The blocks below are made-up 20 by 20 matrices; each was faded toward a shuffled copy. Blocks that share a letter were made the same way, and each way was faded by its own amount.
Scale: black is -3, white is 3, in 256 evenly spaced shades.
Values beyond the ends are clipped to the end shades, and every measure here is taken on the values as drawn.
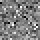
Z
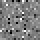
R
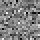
Z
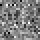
Z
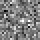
Z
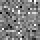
R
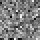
Z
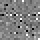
R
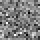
Z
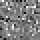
R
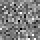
Z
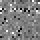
R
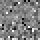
R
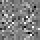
R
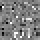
R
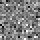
Z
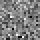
Z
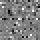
R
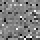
R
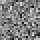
Z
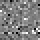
R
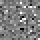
R
